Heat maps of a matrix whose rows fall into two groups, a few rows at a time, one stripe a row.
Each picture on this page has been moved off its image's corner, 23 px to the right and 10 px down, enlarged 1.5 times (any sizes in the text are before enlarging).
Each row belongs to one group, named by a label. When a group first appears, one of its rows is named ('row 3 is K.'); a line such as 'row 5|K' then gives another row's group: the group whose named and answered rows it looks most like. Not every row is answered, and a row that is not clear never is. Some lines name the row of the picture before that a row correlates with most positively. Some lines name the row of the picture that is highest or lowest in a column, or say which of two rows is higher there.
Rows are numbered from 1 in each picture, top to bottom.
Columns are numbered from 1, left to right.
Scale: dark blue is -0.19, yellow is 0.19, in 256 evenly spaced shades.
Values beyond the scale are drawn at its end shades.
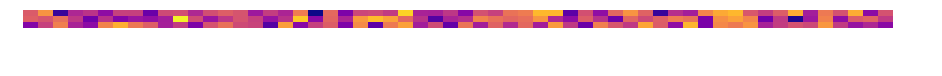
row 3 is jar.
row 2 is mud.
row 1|mud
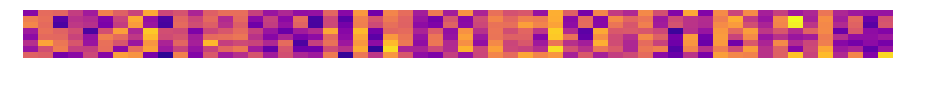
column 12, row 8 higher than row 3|No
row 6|jar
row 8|mud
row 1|jar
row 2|mud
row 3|mud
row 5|jar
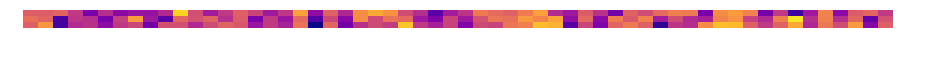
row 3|mud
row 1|mud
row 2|mud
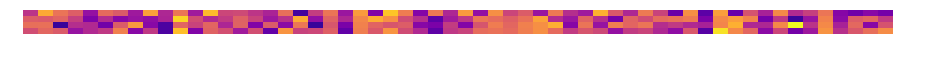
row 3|mud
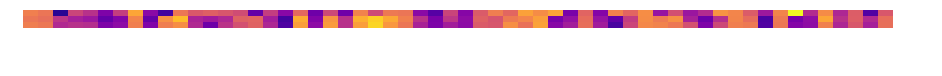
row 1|mud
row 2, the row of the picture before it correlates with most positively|2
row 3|mud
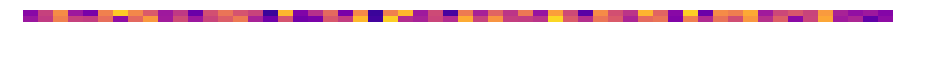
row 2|jar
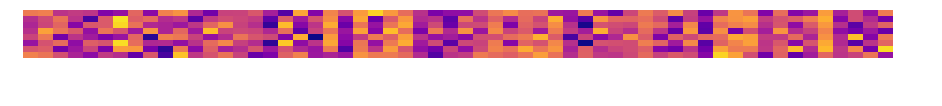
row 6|jar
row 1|mud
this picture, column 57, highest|8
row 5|mud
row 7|mud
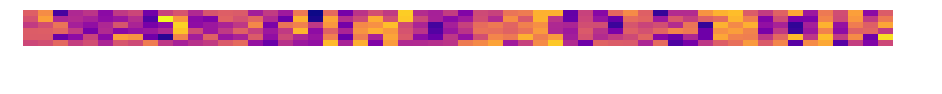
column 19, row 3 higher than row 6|Yes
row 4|mud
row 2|mud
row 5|mud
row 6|jar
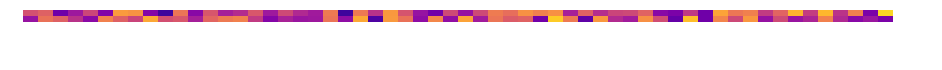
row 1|mud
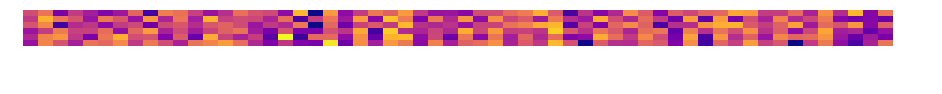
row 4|jar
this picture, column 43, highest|4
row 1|mud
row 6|jar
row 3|mud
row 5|jar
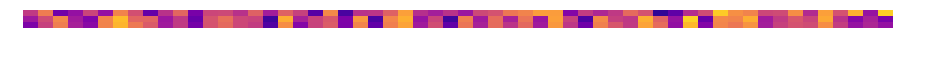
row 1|mud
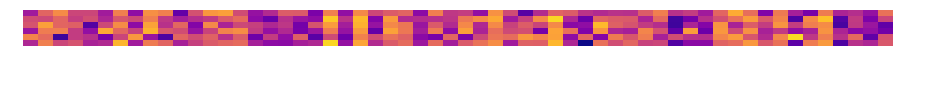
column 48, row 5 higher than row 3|Yes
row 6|jar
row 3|jar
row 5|mud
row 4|jar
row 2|jar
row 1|jar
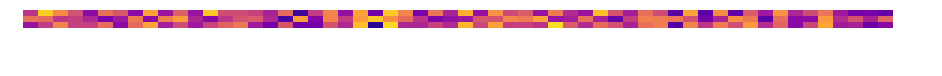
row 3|jar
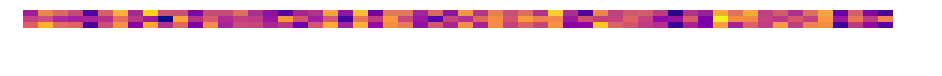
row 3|jar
